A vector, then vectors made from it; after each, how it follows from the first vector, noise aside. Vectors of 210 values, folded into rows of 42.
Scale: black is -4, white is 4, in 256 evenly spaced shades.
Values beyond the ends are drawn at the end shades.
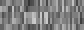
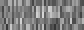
reversed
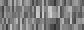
reversed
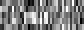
scaled up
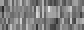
reversed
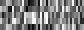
scaled up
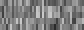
reversed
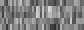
reversed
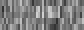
reversed
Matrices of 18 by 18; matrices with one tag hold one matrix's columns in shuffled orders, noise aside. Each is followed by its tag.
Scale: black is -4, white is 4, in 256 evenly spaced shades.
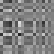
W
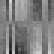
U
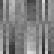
U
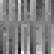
U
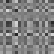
W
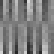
U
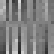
U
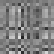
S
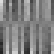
U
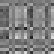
S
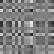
W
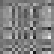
S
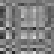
S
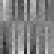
U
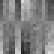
U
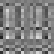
S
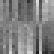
U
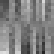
U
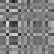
W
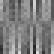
U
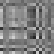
S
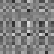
W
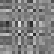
W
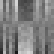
U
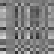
S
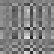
S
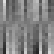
U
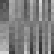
U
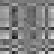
S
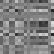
W
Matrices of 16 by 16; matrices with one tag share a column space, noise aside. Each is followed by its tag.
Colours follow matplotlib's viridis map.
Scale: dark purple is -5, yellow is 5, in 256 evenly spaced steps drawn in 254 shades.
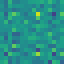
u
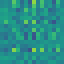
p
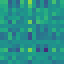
p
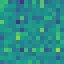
p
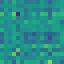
u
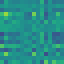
u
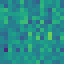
p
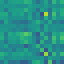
u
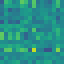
p
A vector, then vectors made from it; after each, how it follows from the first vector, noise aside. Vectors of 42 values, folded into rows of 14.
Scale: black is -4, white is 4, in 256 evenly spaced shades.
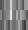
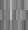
shrunk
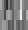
wrapped around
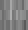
shrunk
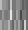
sign-scrambled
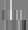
partly zeroed
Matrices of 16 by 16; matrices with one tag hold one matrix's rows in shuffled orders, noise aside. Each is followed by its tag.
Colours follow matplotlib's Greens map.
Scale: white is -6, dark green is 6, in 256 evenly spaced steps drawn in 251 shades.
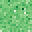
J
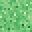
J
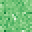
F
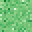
F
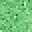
J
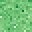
J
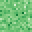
J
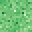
J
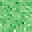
J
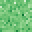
J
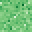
J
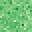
J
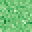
F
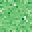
J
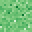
J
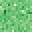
F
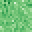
F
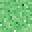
J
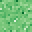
J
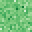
J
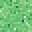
J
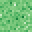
J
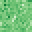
F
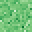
J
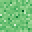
J
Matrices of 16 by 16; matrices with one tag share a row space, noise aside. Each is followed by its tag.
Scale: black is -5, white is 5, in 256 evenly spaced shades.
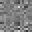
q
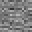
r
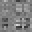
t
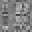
t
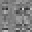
t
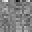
t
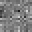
q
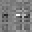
t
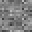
r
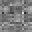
r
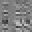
t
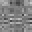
r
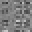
t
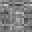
r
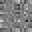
q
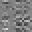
t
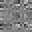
q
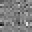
q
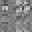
t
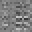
t
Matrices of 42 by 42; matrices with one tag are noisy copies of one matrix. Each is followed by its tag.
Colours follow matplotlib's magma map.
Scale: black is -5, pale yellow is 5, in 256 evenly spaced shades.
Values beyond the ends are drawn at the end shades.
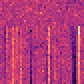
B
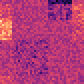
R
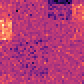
R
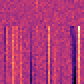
B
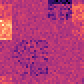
R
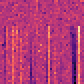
B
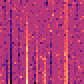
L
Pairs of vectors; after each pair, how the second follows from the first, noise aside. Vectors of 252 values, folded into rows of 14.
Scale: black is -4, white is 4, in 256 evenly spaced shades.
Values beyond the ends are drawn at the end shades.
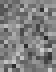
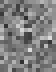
wrapped around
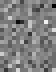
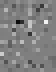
partly zeroed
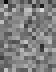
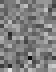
wrapped around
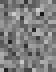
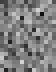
copied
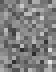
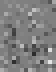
partly zeroed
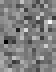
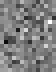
copied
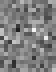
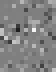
partly zeroed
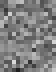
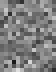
negated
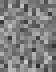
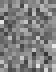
negated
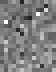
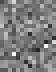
wrapped around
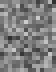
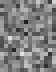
negated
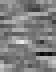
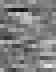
wrapped around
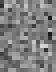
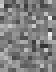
negated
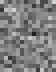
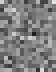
copied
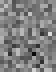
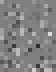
partly zeroed
